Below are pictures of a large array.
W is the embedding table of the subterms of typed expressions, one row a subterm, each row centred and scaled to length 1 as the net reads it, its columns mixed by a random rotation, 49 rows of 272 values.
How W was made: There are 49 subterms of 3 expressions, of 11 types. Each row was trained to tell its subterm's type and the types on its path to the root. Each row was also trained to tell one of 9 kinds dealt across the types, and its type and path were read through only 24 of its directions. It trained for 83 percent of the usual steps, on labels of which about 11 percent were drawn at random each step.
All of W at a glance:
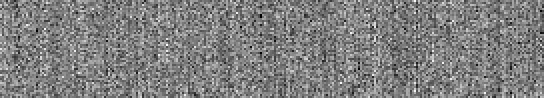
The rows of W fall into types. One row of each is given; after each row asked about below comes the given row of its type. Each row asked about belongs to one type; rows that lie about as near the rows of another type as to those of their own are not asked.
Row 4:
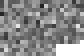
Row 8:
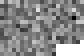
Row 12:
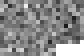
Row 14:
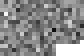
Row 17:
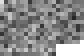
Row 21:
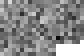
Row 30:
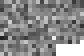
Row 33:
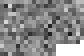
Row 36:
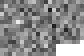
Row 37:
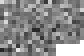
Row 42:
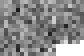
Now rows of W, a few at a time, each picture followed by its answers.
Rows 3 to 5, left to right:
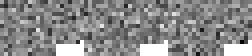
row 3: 8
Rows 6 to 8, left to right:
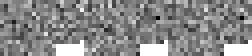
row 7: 8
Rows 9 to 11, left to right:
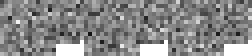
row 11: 12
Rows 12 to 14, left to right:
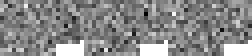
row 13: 42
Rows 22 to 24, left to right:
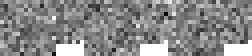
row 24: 37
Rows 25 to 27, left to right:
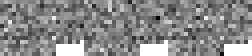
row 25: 30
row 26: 4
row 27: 8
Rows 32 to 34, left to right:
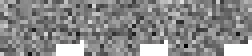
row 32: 37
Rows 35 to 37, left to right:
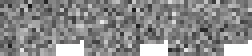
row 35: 4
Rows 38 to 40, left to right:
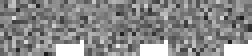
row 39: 12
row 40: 42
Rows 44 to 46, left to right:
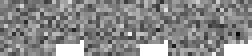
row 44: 17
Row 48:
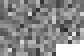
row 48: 17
